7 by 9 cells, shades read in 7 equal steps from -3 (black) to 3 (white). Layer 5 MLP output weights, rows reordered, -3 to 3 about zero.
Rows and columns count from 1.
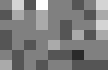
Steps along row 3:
same same up down down up same up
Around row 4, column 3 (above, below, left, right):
0 -1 0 0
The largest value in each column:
1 2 0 3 1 0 1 0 2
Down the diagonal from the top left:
0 1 0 0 1 -1 -1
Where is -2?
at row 6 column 7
